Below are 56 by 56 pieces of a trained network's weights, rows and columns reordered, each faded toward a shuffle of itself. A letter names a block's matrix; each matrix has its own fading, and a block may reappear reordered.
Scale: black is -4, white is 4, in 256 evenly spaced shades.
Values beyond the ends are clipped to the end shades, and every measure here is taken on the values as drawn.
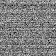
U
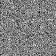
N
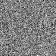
N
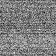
U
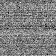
U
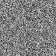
N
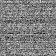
U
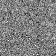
N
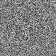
N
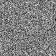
N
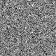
N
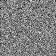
N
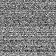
U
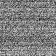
U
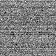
U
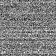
U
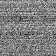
U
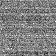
U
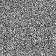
N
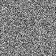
N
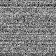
U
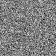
N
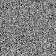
N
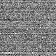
U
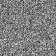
N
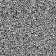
N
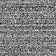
U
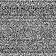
U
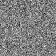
N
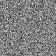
N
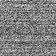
U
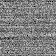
U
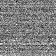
U
